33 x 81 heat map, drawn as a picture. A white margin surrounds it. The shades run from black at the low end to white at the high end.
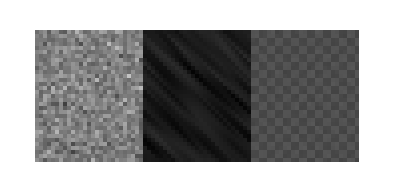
The table splits into one row of 3 panels. Panel 1,1: middling, fine-grained. Panel 1,2: very low, slanting down to the right, faint in contrast. Panel 1,3: low, checkered, faint in contrast.
